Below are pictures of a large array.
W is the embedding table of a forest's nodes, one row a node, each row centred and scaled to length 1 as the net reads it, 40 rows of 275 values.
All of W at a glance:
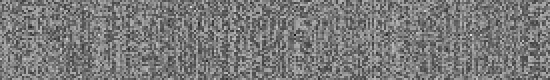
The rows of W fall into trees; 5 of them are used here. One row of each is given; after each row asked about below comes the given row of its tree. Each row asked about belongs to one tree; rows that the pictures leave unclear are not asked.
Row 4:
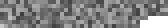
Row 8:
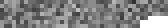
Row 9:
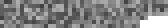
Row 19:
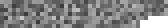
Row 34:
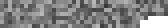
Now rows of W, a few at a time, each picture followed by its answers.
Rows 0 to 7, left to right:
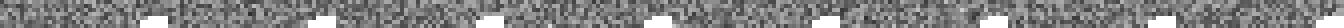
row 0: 34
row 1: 19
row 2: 9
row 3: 4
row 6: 34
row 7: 4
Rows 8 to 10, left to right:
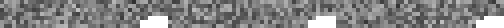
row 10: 34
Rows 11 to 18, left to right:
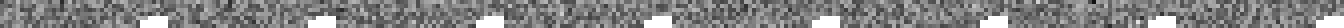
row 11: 34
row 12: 34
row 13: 9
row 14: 9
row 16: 19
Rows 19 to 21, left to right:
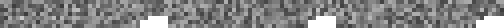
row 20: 4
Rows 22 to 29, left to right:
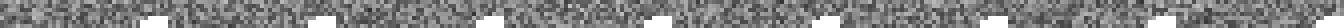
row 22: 34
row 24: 4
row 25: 8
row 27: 34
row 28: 4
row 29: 4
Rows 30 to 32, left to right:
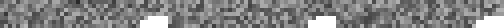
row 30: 4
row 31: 34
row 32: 4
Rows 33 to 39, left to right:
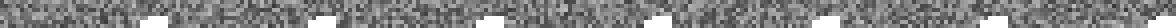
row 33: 34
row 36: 9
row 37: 4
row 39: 8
